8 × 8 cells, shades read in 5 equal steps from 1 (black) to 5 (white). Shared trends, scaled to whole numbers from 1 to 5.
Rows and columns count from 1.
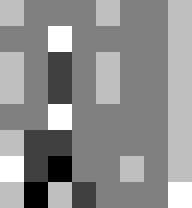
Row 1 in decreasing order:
4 4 4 3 3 3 3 3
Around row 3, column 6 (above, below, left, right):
3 3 4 3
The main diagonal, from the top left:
4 3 2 3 3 3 3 5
